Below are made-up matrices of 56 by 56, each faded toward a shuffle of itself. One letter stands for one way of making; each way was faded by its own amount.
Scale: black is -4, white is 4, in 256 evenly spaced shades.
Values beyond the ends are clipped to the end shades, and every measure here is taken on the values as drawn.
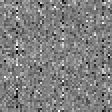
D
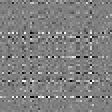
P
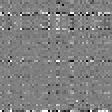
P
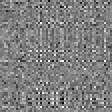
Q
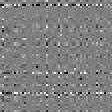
P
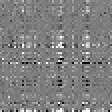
P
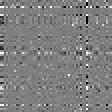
P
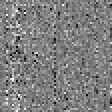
D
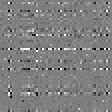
P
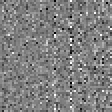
D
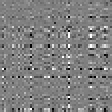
P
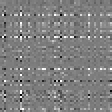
P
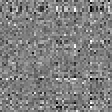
Q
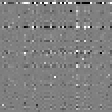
P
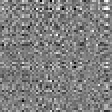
Q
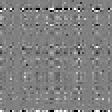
P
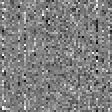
D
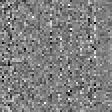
D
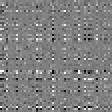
P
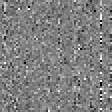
D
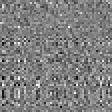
Q
